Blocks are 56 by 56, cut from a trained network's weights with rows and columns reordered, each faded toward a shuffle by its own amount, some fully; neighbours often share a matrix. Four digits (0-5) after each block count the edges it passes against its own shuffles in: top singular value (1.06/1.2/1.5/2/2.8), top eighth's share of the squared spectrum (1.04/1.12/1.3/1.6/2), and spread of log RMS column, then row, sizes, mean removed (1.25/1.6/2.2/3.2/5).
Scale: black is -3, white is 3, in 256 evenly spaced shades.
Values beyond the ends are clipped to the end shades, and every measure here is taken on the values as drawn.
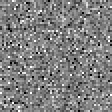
0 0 0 0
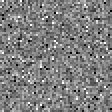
0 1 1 0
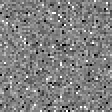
0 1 0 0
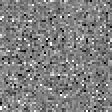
1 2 0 1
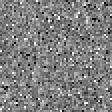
0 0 0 0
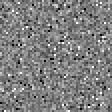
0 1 0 0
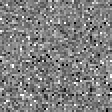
1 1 0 1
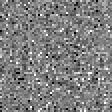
2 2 1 1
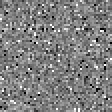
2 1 0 1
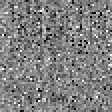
2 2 0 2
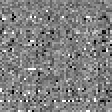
2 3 1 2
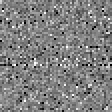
2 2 0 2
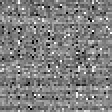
3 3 2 1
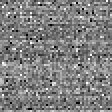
3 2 1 1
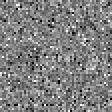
2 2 1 1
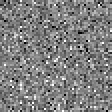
2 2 1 1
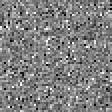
2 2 1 1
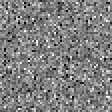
1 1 1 0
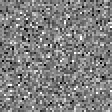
1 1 0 0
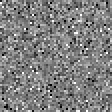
1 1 0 0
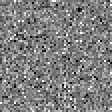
2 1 0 0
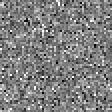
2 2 0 1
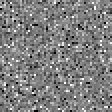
1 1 0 0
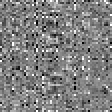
4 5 3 3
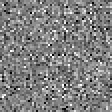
3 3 1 2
